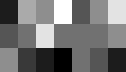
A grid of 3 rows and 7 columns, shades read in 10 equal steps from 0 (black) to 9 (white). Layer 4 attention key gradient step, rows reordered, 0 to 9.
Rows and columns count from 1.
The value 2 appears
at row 3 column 2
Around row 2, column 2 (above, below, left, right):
6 2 3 8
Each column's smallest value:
1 2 1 0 3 3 1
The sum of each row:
37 32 16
